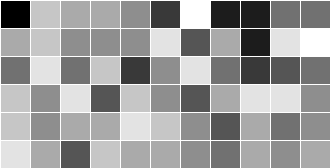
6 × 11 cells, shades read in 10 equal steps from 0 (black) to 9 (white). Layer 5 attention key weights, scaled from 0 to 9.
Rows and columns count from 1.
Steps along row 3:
up down up down up up down down up up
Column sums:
32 38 32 34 33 33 33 24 24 32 33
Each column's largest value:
8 8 8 7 8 8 9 6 8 8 9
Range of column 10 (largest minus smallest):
5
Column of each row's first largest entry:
7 11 2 3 5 1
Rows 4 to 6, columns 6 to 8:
5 3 6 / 7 5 3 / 6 5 4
